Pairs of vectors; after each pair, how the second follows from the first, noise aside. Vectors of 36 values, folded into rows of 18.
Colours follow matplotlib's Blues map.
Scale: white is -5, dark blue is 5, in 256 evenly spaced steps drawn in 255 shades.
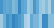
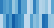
scaled up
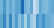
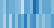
negated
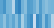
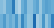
negated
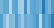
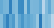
negated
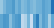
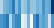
scaled up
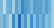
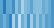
negated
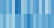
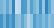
negated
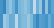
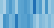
negated
